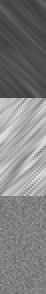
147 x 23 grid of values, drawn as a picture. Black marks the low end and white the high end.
It is made of 3 by 1 panels. Panel 1,1: low, slanting down to the right, faint in contrast. Panel 2,1: high, slanting up to the right. Panel 3,1: middling, fine-grained, faint in contrast.
